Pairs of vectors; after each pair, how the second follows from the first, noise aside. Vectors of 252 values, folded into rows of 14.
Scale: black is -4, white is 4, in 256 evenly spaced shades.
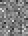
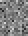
negated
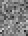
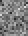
reversed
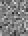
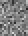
reversed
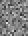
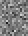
negated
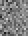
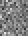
negated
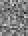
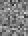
negated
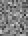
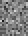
reversed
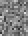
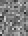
negated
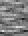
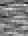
reversed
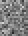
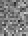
reversed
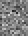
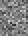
reversed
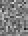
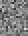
negated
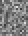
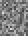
reversed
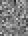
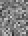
reversed
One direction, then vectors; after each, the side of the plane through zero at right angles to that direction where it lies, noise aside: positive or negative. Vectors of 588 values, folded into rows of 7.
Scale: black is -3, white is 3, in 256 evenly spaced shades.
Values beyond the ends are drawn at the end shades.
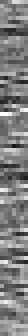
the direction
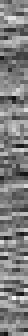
positive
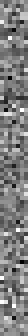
positive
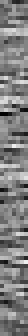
negative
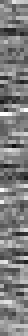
positive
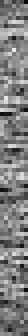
negative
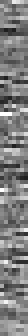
positive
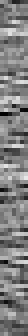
negative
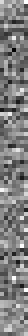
positive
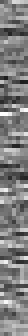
positive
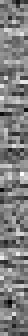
negative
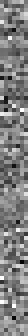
positive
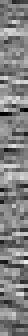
negative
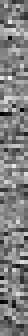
negative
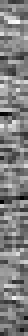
negative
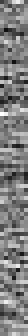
positive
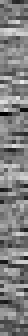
negative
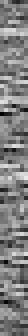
negative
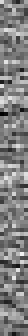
negative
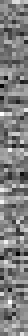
positive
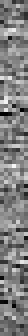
negative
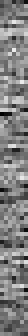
negative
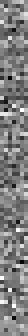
positive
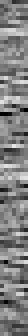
negative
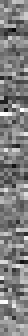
positive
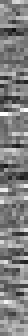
positive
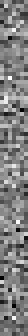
negative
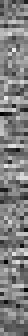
negative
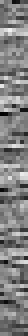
negative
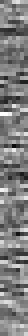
positive
